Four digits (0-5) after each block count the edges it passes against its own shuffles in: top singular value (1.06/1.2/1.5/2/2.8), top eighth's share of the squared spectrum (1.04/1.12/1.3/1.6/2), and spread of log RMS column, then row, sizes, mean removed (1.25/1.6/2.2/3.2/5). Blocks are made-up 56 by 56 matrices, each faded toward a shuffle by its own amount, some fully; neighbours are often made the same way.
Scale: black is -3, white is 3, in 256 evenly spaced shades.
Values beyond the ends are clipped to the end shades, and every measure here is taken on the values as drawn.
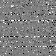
2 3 1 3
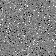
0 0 0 0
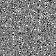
2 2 2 0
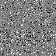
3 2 0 2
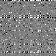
4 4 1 3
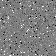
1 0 0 0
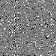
3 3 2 1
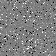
0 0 0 0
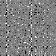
4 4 2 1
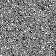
0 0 0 0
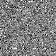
1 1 0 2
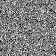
0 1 0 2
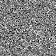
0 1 0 2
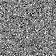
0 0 0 1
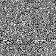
1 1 0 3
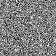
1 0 0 1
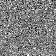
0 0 0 2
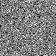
0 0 0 0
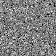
0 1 0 0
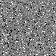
0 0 0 0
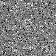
2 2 0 1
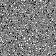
1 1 0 0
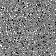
1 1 0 0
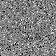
2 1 0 0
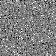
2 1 0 0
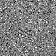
3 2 0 1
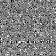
3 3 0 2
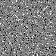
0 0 0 0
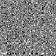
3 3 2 2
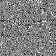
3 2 0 1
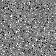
0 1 0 0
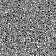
2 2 0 0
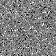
2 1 0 0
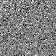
2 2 0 1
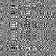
4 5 3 3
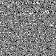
1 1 0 2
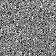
2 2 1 0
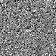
3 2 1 1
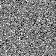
1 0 0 0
